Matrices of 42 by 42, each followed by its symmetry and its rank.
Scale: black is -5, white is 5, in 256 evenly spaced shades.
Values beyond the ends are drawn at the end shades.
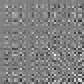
symmetric, rank three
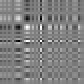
symmetric, rank one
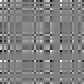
symmetric, rank one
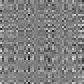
neither, rank three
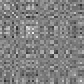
symmetric, rank three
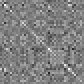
symmetric, rank five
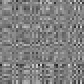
neither, rank three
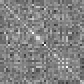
symmetric, rank five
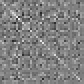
symmetric, rank five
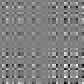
symmetric, rank one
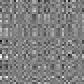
neither, rank three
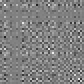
symmetric, rank three
